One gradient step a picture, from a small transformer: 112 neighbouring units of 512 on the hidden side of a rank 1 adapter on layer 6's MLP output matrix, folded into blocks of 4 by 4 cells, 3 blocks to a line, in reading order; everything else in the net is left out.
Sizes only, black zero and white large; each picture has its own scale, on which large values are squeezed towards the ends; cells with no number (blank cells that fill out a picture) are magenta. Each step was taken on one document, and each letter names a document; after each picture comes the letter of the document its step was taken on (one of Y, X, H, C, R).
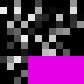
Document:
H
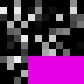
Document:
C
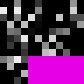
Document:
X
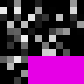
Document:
X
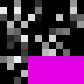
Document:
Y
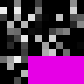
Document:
Y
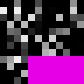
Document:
Y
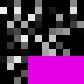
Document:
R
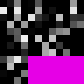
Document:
C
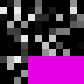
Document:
C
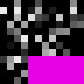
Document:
C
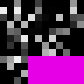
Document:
Y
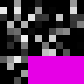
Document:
H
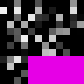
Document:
R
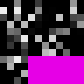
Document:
X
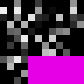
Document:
R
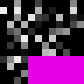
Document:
H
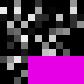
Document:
H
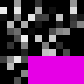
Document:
H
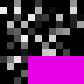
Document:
R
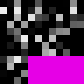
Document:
C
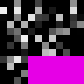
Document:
R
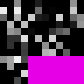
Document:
X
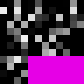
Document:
C
